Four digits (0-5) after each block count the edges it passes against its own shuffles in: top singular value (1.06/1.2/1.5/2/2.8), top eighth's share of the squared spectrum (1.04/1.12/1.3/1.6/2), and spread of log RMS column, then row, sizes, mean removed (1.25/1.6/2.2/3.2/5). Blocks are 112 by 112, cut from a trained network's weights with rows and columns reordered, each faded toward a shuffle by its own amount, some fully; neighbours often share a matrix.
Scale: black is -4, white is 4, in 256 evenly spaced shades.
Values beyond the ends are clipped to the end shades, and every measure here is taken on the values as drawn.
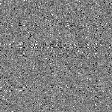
3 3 2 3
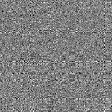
4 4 2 3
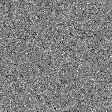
3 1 0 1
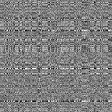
5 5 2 4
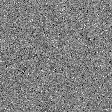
1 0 0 0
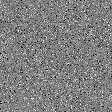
1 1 0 0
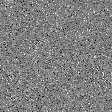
2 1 0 1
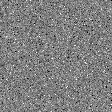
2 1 0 0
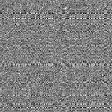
5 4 2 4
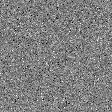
0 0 0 0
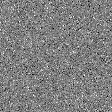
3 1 0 0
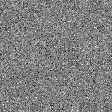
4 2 0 1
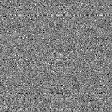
4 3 0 2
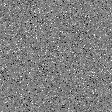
0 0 0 0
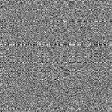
5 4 1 3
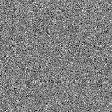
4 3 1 2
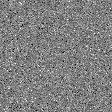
2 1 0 0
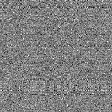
4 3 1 2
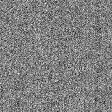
3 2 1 1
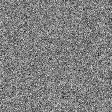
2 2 0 0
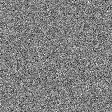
0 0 0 0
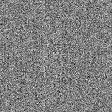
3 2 0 0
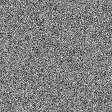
0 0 0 0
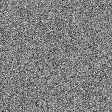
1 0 0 0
